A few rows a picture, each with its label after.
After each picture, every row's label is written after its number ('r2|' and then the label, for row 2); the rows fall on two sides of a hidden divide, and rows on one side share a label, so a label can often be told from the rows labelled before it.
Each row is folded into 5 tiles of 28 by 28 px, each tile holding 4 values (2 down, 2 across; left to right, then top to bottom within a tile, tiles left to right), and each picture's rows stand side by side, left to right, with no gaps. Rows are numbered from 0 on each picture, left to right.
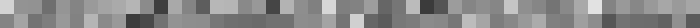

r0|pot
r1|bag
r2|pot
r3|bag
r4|pot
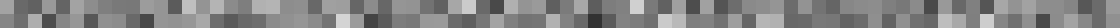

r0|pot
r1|pot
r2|pot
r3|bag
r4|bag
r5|pot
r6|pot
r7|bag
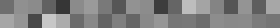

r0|bag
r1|pot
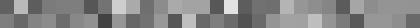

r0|pot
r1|bag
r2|pot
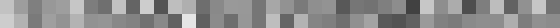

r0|pot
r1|bag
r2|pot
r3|pot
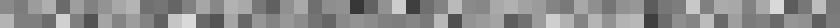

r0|pot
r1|bag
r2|pot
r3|bag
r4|pot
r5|pot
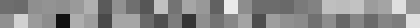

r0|bag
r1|bag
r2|bag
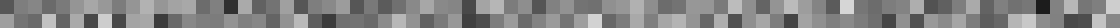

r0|bag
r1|pot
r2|pot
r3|pot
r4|pot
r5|bag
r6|pot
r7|bag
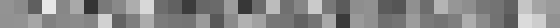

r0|pot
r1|pot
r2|bag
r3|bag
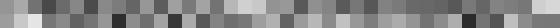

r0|pot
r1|bag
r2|pot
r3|pot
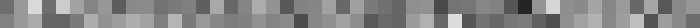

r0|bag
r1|pot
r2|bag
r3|pot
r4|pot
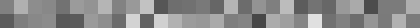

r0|bag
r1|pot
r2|pot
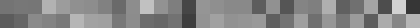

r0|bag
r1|pot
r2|bag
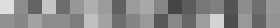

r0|pot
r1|pot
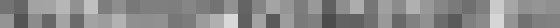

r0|bag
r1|pot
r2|pot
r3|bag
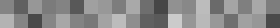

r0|bag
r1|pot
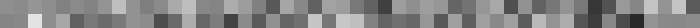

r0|pot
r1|bag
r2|pot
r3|pot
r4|bag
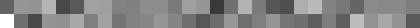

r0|bag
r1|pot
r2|bag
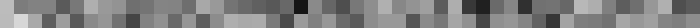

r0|pot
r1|bag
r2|bag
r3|pot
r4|bag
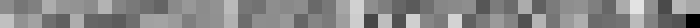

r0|pot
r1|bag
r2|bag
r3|pot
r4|pot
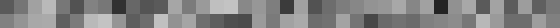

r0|bag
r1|bag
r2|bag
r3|pot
